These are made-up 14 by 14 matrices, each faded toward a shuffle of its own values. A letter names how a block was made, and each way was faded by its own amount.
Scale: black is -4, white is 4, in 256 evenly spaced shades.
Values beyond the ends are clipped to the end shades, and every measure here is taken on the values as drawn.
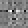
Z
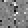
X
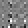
Z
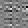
Z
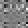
Z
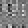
Z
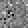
X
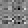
Z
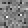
X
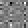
Z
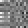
Z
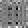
Z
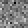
X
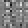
Z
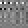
Z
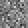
X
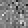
X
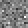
X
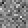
X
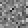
X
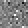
X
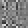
Z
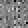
X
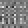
Z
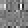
Z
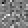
X
